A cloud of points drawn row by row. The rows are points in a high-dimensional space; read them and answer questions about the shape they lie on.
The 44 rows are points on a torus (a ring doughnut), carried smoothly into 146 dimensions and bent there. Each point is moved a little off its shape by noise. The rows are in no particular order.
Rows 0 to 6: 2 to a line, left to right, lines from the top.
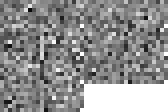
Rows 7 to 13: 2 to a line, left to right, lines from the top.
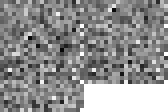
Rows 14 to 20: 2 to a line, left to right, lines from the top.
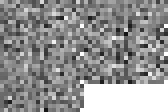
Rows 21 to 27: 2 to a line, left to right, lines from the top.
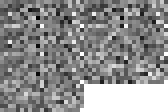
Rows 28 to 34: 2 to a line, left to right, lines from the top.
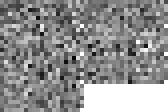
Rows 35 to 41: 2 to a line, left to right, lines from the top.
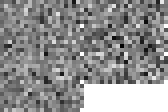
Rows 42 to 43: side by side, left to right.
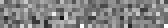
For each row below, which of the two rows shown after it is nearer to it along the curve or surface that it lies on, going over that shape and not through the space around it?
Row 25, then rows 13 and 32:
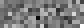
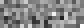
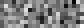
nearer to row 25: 13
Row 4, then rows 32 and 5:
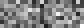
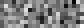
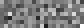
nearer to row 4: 32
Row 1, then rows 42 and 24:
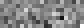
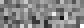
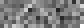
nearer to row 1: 42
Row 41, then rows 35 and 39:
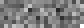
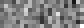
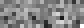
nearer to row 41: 35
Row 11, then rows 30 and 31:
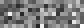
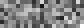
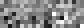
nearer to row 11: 31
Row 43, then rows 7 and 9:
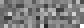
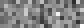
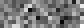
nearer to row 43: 9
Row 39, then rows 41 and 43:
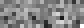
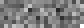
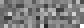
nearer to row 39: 43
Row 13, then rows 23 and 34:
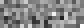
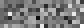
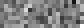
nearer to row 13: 23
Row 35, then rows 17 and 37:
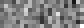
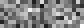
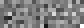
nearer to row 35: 17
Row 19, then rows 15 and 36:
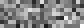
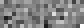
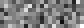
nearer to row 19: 36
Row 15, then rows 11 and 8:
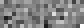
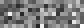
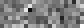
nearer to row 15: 11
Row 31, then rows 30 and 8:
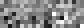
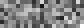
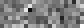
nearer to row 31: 30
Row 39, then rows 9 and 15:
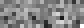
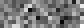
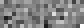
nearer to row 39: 15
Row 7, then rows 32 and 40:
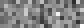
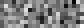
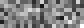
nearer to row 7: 32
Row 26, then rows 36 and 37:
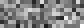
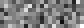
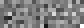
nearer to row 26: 36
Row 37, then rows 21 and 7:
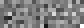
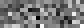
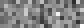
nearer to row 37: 21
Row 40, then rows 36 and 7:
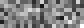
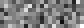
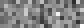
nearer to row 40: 36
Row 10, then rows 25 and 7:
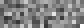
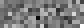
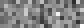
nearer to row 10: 25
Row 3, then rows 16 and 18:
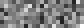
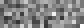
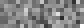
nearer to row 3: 18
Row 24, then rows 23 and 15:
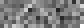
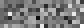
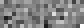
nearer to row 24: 23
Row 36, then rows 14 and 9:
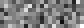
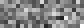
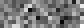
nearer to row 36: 14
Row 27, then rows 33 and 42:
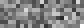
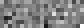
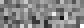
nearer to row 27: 42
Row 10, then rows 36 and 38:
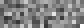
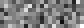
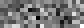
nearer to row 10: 38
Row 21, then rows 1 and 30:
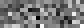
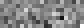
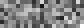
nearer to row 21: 1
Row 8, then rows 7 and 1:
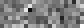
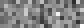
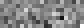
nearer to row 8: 7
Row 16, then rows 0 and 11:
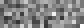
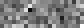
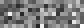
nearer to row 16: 11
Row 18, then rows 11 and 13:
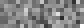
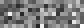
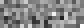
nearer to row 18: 13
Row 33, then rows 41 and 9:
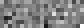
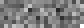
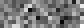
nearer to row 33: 41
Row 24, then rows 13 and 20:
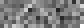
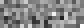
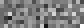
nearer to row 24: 20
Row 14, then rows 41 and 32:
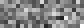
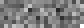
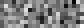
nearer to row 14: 32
